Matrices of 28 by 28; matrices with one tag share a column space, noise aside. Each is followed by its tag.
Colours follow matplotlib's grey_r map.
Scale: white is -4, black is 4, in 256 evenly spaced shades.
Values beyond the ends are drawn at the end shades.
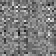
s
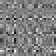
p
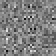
p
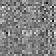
s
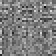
s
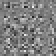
p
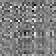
s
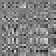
p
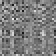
s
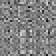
s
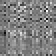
s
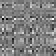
p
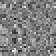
p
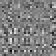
p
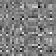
p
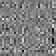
p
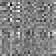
s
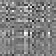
s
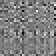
s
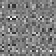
p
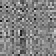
s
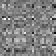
p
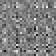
p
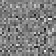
p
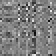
s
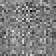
s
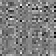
s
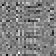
s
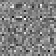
p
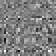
p
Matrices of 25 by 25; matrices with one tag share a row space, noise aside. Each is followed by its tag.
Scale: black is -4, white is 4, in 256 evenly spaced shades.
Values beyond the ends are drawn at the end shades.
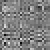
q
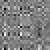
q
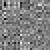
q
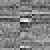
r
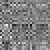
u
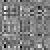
q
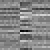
r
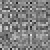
u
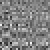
u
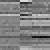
r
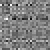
u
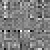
q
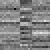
r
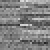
r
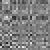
u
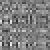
u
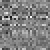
u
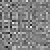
u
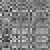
u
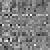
u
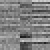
r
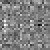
q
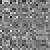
u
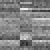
r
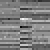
r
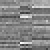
r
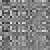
u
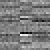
r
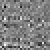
q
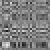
u
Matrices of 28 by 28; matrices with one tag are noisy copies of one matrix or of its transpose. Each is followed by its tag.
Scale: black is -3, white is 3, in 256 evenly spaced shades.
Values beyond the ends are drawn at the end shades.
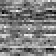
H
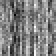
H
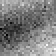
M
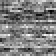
H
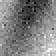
M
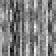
H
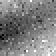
M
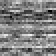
H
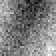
M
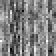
H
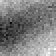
M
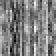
H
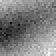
M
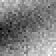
M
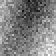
M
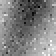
M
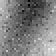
M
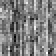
H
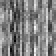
H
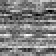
H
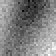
M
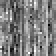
H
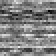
H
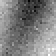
M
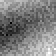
M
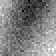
M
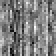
H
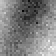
M
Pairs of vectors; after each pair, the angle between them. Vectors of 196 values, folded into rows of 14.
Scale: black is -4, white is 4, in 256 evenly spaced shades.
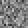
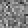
partly aligned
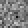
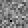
partly opposed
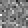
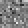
partly opposed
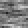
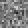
orthogonal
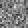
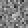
partly opposed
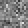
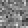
orthogonal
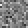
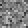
nearly opposite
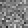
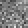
nearly parallel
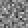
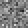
partly aligned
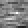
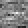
nearly parallel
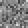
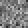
nearly opposite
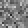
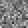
orthogonal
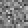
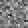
nearly parallel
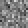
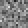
nearly opposite
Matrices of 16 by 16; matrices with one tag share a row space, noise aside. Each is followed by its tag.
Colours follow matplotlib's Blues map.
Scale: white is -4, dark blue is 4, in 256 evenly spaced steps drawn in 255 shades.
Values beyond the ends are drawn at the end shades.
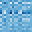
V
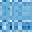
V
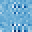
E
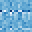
V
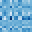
V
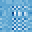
E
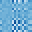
E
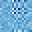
E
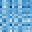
V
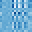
E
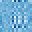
E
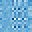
E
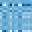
V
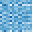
V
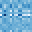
V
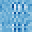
E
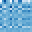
V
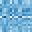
V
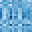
V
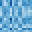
V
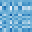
V
